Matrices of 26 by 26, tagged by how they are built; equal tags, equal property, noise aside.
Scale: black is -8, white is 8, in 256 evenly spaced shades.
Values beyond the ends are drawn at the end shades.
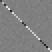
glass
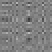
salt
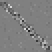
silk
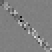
silk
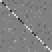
glass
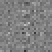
salt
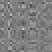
salt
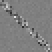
silk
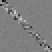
silk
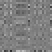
salt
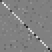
glass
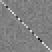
glass
